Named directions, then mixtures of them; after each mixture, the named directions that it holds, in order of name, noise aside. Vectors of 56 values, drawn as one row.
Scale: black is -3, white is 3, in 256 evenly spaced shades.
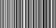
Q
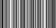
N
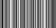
N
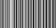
N, Q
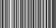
N, Q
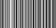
N, Q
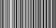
N, Q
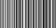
Q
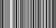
N, Q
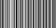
N, Q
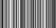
N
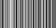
N, Q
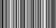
N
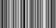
N, Q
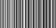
Q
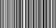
Q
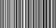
Q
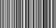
Q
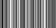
N
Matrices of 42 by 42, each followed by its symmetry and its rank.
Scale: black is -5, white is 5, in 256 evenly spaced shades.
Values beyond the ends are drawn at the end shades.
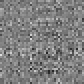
neither, rank five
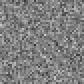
antisymmetric, full rank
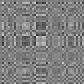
symmetric, rank two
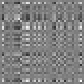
symmetric, rank two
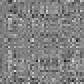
neither, rank five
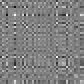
symmetric, rank three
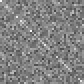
symmetric, full rank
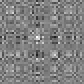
symmetric, rank three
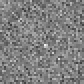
symmetric, full rank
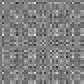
symmetric, rank two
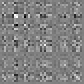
symmetric, rank three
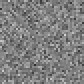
antisymmetric, full rank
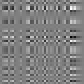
neither, rank one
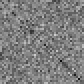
symmetric, full rank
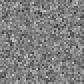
antisymmetric, full rank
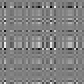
neither, rank one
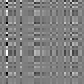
neither, rank one
